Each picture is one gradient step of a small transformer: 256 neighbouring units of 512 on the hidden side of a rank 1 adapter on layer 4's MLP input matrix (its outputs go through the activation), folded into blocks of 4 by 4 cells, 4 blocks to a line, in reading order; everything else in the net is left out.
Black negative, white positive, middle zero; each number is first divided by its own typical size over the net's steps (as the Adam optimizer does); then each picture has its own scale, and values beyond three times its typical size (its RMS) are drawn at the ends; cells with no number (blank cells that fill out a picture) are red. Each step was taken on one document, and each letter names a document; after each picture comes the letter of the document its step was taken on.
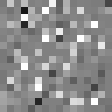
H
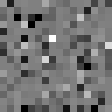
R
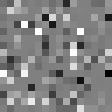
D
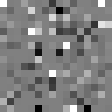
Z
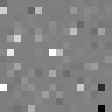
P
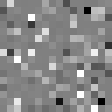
R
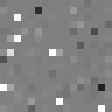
P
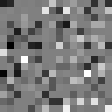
H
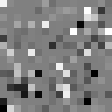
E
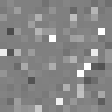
R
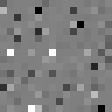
P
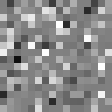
H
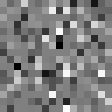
H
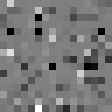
R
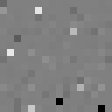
P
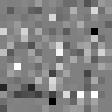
Z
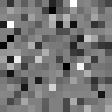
H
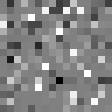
H
